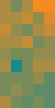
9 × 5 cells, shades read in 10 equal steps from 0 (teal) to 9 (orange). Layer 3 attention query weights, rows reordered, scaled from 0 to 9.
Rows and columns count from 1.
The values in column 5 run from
3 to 9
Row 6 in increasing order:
0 4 6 6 6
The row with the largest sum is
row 1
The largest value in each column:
7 6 7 9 9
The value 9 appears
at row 1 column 4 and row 1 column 5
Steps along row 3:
down down up up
